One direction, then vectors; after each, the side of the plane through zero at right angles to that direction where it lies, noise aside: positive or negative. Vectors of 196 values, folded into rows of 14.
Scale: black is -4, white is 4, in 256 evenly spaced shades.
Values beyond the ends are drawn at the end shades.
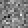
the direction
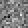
positive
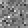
negative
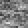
positive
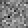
positive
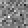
negative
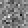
negative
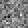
positive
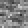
negative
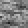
negative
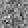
negative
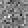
negative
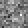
positive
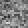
positive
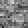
positive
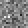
negative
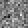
positive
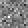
negative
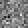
positive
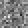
negative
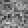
positive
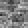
negative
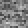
positive
